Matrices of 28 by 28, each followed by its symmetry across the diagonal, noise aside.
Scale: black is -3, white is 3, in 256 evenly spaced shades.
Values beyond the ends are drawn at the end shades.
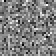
neither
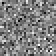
symmetric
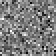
neither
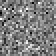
neither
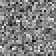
neither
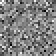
symmetric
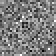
symmetric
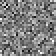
symmetric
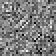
symmetric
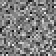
symmetric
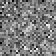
symmetric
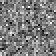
neither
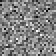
neither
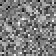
symmetric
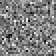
neither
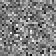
neither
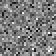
symmetric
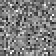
neither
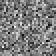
neither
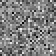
symmetric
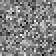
symmetric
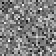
symmetric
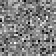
neither
